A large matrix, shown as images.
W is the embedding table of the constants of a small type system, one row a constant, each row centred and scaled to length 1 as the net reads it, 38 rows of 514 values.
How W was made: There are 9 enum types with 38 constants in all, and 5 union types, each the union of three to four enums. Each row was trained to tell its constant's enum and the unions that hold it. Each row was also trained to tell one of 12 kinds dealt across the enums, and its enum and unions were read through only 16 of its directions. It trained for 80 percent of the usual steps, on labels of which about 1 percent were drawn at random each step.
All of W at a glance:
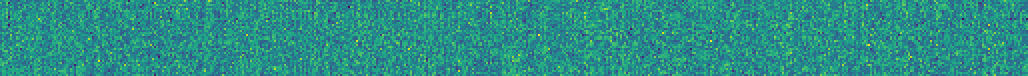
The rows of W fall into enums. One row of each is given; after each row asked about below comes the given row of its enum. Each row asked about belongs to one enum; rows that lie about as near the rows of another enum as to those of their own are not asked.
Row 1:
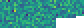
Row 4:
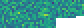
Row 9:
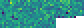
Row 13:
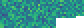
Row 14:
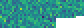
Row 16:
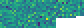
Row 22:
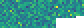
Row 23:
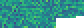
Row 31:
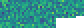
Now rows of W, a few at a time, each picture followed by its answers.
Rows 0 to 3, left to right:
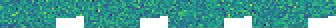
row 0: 14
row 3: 1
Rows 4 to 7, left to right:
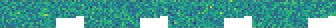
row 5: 23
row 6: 16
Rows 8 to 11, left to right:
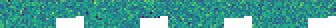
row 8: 16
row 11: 31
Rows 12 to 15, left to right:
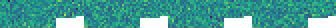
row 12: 13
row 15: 1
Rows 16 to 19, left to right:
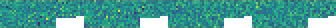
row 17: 14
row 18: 1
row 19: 1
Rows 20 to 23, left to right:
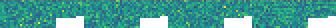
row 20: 14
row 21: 14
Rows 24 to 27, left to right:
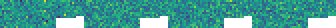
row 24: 31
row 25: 13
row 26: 31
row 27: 13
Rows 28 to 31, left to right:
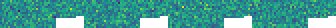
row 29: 1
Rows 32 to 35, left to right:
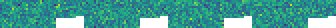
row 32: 22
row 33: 23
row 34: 23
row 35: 23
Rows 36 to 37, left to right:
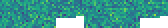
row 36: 13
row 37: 23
